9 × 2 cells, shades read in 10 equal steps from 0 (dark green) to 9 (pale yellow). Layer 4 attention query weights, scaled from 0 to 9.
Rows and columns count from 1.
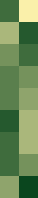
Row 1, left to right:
2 9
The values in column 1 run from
1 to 6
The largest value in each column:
6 9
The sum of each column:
28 37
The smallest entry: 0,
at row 9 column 2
